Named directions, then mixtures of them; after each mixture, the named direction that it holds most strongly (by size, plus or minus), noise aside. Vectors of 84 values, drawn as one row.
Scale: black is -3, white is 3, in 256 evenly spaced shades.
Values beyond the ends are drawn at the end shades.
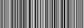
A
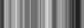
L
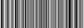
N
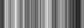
L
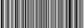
N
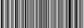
N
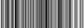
N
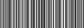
A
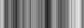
L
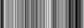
L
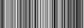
A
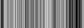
L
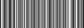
N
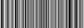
N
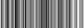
N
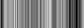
L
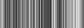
L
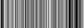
N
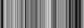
L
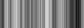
L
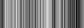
L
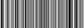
N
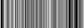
N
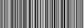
A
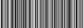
A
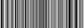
N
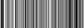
N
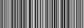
A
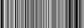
N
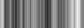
L
